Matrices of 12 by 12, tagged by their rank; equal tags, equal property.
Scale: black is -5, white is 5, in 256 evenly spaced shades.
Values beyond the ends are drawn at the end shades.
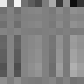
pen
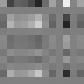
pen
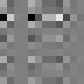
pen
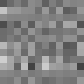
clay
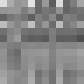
clay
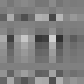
pen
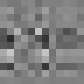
clay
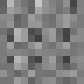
clay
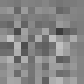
clay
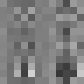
clay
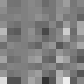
clay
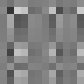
pen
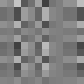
pen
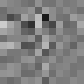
clay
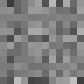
clay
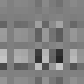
pen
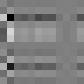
pen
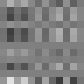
pen
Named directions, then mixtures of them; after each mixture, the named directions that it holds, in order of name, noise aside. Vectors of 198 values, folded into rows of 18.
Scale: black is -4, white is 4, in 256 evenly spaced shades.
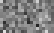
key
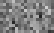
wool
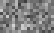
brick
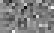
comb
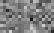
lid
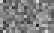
comb, key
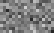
lid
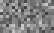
brick, comb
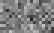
brick, lid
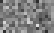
key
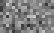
brick, comb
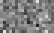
key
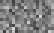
key, wool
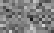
lid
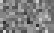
key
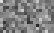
key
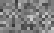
brick, lid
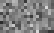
brick, wool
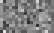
key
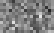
wool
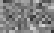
comb, lid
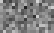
comb, key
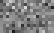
brick, comb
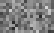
wool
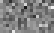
comb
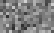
brick, lid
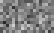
brick, key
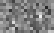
wool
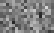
wool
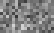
brick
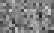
wool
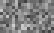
brick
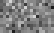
brick, comb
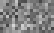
brick
